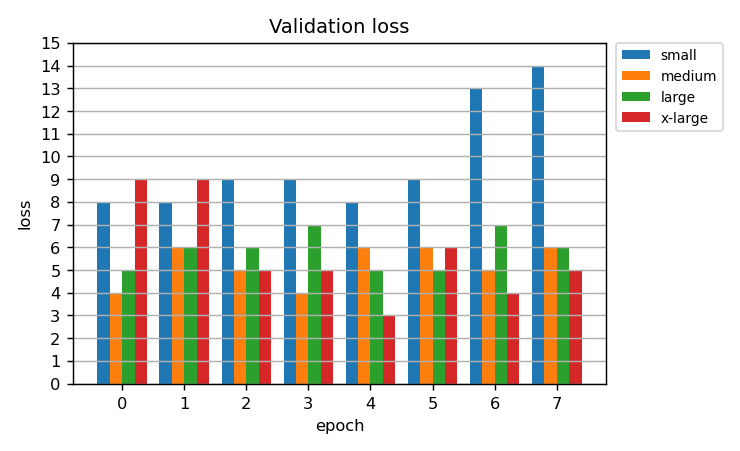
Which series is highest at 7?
small
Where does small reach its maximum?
7
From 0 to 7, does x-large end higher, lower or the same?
lower
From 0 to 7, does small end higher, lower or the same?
higher
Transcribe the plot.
Title: Validation loss
x-axis: epoch, ticks 0 1 2 3 4 5 6 7
y-axis: loss, ticks 0 1 2 3 4 5 6 7 8 9 10 11 12 13 14 15
Legend: small, medium, large, x-large
Values:
small: 8 8 9 9 8 9 13 14
medium: 4 6 5 4 6 6 5 6
large: 5 6 6 7 5 5 7 6
x-large: 9 9 5 5 3 6 4 5
